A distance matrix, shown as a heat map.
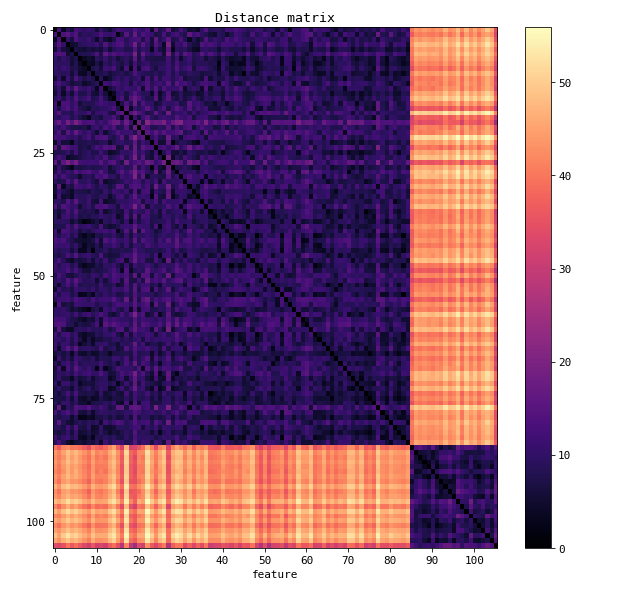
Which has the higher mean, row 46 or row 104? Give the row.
104
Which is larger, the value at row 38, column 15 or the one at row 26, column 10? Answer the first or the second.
the second
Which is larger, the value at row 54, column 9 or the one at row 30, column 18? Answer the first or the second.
the second
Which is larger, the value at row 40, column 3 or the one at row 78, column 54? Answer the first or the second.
the first
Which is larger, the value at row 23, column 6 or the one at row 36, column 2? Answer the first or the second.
the second
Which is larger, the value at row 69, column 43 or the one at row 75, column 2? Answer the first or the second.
the first
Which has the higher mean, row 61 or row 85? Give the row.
85
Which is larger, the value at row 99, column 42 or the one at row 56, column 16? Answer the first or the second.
the first
